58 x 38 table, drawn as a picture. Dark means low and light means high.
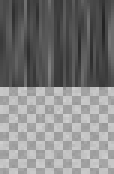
The table splits into 2 rows of 1 panel. Panel 1,1: low, streaked downward. Panel 2,1: high, checkered.
